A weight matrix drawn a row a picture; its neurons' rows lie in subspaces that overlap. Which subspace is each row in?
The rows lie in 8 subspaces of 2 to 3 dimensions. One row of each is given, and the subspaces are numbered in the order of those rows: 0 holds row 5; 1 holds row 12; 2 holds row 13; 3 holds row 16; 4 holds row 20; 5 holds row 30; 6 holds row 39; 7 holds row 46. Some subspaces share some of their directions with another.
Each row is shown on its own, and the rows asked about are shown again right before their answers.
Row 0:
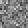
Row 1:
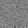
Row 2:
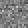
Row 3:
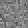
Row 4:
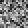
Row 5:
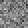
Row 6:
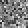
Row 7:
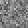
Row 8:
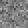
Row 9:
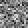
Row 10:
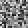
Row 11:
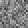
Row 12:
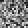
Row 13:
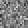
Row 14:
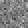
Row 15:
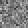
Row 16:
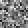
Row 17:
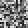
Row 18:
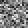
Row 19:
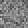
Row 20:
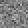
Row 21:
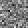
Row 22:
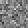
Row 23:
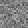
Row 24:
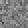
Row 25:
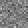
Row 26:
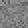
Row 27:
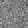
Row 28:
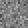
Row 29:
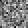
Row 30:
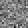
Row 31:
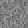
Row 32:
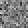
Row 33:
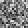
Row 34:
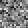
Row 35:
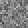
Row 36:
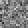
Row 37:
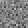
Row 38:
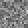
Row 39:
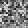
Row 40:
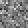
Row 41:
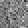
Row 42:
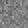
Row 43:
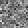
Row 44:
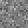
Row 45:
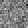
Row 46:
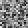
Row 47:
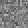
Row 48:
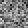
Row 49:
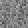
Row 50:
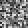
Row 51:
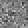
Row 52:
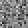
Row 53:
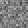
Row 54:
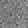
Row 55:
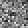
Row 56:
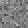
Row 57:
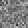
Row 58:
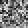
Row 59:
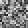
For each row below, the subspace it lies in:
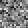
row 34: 3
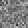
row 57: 4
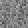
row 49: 7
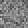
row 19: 0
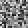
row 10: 7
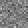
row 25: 5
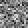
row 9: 4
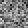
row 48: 0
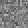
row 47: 2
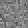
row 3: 2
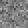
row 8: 3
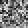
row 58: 6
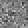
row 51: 6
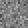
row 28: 2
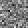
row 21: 5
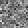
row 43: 5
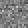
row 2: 1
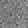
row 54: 1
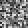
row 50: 7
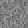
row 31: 3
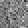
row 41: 0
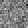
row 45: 1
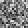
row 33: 1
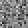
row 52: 7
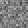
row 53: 7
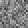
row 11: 0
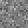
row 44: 3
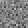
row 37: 1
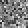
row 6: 1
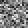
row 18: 4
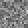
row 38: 3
